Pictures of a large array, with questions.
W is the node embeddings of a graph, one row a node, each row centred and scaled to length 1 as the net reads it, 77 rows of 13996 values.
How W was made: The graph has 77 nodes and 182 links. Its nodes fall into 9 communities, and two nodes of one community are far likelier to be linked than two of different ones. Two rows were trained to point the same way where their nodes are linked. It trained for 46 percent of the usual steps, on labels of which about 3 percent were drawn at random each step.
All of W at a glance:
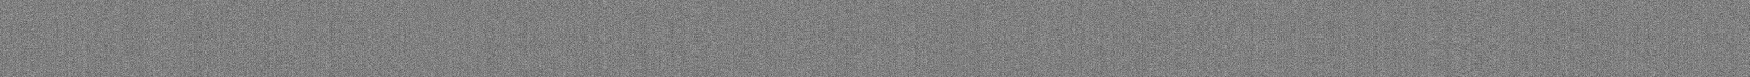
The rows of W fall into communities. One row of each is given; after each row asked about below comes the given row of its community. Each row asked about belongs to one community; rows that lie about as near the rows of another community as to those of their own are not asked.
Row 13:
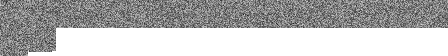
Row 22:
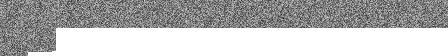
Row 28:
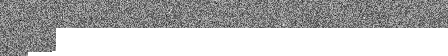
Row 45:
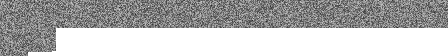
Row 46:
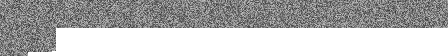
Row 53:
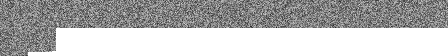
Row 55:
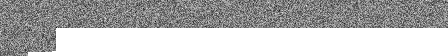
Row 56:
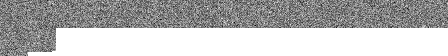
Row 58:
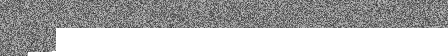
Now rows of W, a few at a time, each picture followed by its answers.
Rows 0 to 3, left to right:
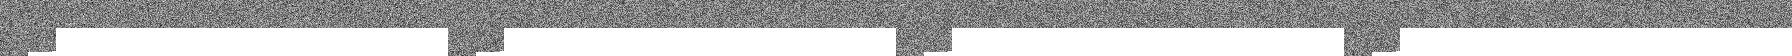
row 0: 53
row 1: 55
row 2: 46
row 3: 46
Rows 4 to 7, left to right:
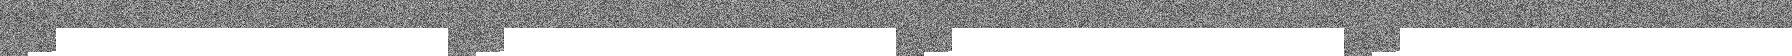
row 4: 56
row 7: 28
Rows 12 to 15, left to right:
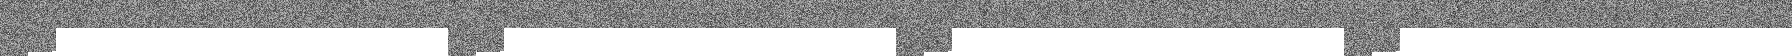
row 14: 13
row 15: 56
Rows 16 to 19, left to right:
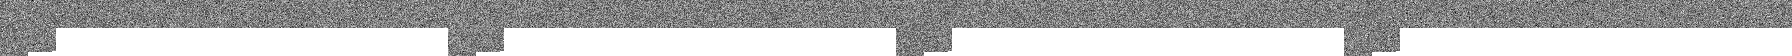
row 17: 45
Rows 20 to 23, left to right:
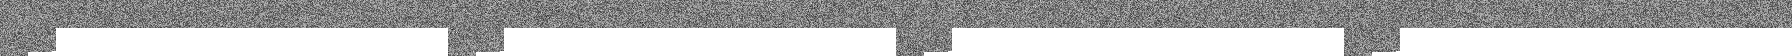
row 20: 28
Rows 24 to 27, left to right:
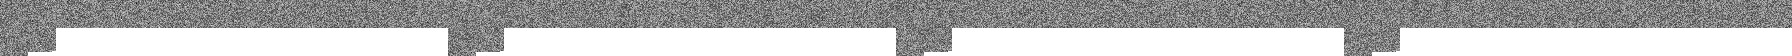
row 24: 22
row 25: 58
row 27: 22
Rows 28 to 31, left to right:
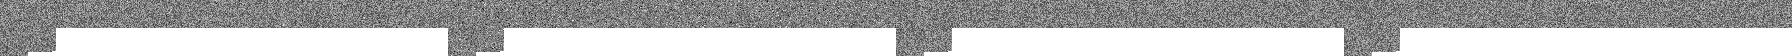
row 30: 46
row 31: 58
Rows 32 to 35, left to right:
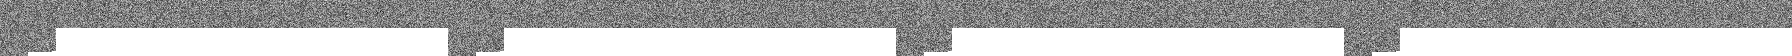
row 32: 46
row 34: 28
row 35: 22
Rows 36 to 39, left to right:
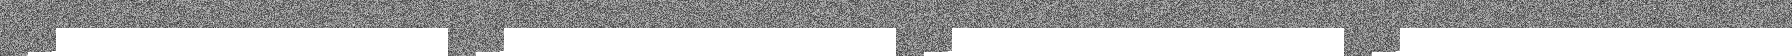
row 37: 46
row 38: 58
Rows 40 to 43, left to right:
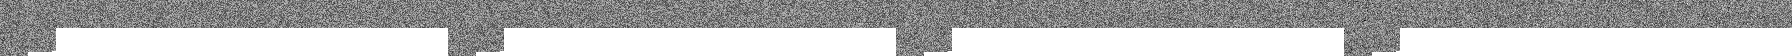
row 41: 28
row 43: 28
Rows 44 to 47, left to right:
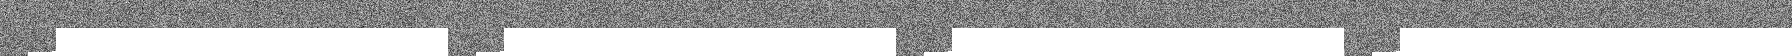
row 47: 22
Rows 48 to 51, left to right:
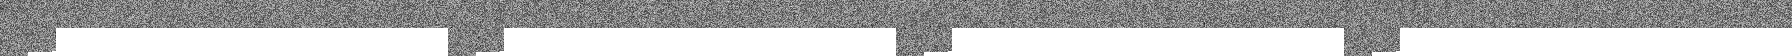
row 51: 58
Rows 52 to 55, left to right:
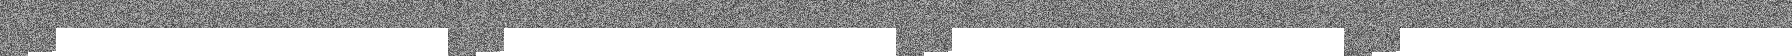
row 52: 58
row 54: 22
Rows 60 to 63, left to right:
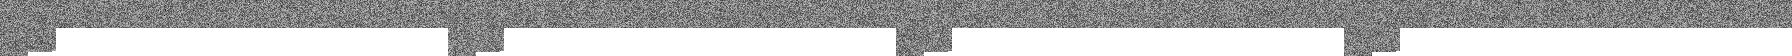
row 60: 13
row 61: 56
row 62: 58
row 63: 55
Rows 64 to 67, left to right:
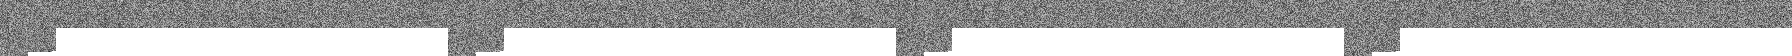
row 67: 46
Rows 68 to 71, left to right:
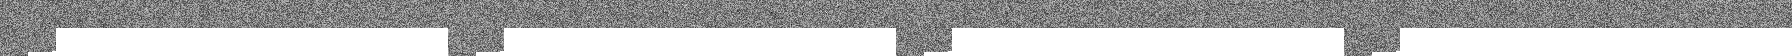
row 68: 55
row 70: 28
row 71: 13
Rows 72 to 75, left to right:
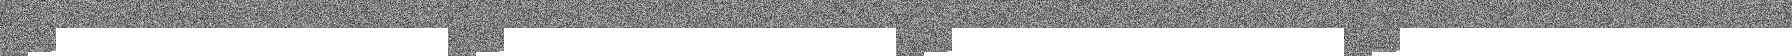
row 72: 22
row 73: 46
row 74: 22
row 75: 13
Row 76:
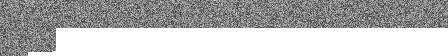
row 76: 58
